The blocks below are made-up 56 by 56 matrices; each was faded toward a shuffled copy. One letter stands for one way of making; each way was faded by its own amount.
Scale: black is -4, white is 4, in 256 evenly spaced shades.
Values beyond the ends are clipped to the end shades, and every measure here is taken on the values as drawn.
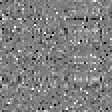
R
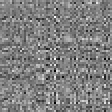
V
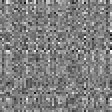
V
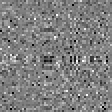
R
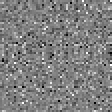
R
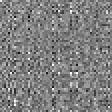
V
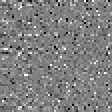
R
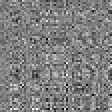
V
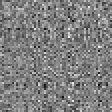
V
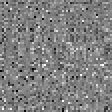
R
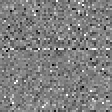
R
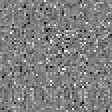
R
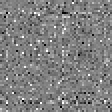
R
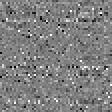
R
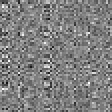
V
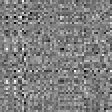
V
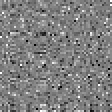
R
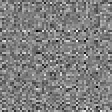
V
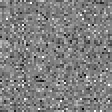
R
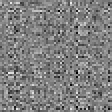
V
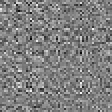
V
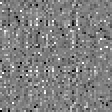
R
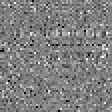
R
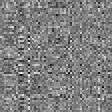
V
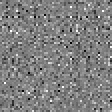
R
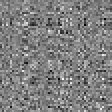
V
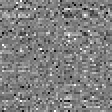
R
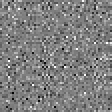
R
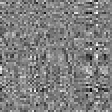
V
